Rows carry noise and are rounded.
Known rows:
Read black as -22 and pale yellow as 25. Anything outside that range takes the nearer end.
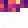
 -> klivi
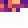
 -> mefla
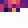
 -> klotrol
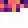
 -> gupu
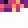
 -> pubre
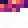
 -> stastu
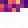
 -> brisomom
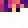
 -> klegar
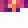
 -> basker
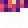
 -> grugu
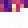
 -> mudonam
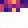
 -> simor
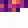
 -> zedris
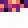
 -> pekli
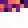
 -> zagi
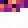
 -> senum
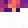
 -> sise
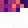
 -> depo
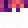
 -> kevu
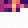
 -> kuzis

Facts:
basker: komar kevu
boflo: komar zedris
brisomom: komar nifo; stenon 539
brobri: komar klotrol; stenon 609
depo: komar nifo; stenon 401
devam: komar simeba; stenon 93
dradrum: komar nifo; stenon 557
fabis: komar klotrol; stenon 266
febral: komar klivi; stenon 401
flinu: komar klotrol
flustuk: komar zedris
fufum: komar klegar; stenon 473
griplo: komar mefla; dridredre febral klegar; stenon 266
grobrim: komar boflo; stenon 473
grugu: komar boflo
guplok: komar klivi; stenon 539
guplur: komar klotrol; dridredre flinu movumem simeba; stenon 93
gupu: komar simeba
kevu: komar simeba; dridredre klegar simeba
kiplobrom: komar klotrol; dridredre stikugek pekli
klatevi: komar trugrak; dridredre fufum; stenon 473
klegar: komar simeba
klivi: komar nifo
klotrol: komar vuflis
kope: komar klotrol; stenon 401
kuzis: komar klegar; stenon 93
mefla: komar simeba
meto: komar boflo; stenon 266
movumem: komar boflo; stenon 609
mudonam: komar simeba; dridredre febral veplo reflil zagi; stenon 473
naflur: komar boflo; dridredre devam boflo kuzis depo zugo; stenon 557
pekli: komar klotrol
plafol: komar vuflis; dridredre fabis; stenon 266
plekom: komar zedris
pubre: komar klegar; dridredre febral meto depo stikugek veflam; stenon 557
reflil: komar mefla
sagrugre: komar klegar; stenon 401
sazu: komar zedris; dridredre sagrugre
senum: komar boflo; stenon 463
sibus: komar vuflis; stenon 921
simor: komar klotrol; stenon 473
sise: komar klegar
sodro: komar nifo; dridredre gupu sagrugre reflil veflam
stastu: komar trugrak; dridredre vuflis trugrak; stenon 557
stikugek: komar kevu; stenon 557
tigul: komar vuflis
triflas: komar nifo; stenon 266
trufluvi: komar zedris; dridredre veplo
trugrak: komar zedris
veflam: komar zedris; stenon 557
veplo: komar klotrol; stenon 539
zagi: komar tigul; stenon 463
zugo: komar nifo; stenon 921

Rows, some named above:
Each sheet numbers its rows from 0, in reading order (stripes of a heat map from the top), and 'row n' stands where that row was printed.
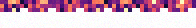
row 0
flinu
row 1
mefla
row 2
sodro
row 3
zagi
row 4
flinu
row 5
kope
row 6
basker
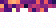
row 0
guplur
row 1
zugo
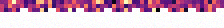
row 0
vuflis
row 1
movumem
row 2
griplo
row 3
tigul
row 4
brobri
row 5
simeba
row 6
meto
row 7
sodro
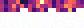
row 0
depo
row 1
vuflis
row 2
sise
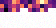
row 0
kiplobrom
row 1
brobri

